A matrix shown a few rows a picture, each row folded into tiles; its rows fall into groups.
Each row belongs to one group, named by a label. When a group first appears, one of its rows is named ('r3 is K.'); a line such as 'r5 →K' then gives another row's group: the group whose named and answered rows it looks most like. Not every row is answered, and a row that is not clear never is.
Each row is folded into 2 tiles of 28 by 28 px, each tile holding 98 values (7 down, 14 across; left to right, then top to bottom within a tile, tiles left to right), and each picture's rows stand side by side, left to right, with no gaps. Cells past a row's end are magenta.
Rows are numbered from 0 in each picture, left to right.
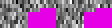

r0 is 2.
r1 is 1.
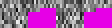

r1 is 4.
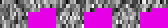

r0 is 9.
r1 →4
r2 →4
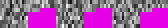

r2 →2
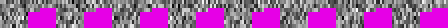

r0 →4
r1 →2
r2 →1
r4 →2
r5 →1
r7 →9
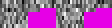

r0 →1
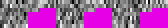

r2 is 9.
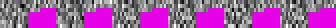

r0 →9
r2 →4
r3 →4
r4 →2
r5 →4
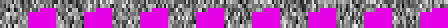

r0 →2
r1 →9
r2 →2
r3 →4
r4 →1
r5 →9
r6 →1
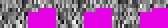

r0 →1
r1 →2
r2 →4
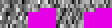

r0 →1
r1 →1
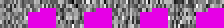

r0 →2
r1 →4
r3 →4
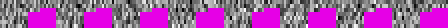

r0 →9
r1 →9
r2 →9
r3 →1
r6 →1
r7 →2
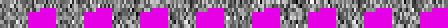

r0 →2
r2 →1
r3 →2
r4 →9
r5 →4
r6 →2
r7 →2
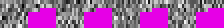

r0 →1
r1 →4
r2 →9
